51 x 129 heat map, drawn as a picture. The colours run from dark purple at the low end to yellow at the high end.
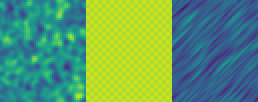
It is made of 1 by 3 panels. Panel 1,1: middling, blotchy, strong in contrast. Panel 1,2: very high, checkered, faint in contrast. Panel 1,3: low, slanting up to the right.
